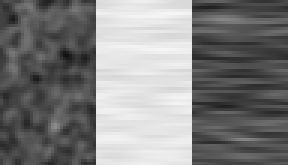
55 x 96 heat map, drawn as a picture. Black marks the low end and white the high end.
The table splits into one row of 3 panels. Panel 1,1: low, blotchy. Panel 1,2: very high, streaked across, faint in contrast. Panel 1,3: low, streaked across.
